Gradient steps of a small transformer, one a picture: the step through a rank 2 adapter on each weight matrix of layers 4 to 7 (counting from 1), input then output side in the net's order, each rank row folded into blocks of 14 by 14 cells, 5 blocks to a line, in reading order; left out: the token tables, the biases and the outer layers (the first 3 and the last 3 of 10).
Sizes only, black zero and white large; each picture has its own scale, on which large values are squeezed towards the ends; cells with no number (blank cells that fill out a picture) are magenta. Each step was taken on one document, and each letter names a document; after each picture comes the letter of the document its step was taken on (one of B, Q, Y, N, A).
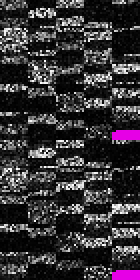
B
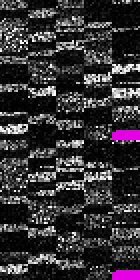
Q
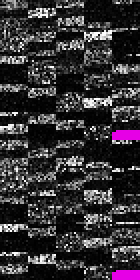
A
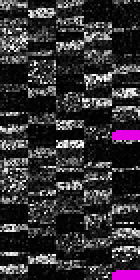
A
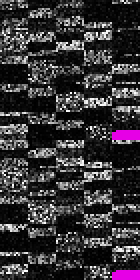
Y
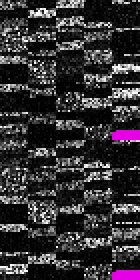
B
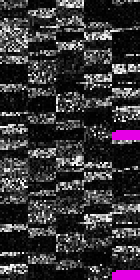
Y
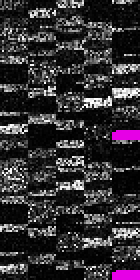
A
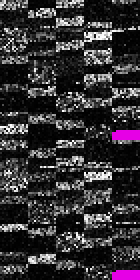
B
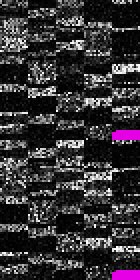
Q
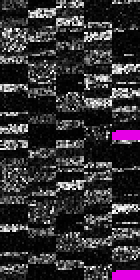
A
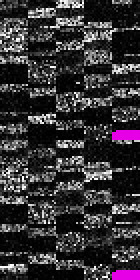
A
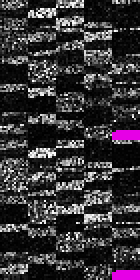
B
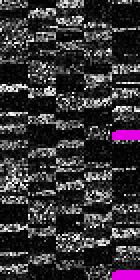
Q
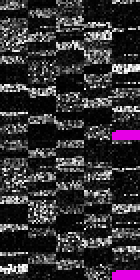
Q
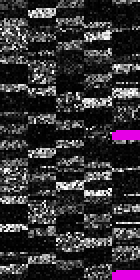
B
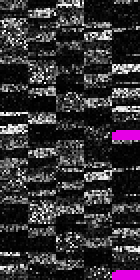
Y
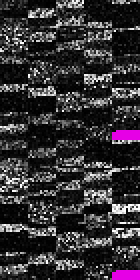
Q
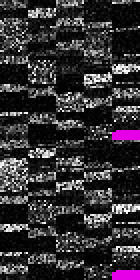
Y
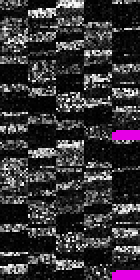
Q
